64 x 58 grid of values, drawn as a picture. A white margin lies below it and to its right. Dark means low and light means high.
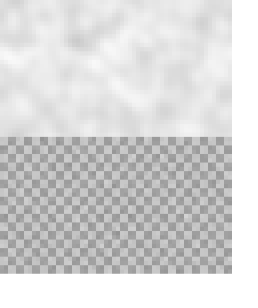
It is made of 2 by 1 panels. Panel 1,1: very high, blotchy, faint in contrast. Panel 2,1: high, checkered.
